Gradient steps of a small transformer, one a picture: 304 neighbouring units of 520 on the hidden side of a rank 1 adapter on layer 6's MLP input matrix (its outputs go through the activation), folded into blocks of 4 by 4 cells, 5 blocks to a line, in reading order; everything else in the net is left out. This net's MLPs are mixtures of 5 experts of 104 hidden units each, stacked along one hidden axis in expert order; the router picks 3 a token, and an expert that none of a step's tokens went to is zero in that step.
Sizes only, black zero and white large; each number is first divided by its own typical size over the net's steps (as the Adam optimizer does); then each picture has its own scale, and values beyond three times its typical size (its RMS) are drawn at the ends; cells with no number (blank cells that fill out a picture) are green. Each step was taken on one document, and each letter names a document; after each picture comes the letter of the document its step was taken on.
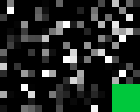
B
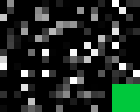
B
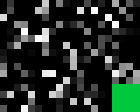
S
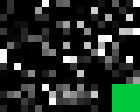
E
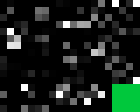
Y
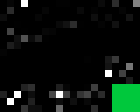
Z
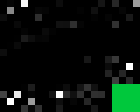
Z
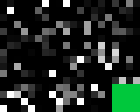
E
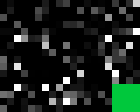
Y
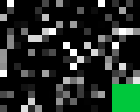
B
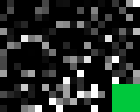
E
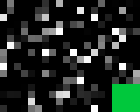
B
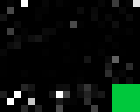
Z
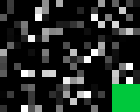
B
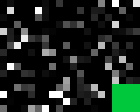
Y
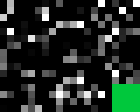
B
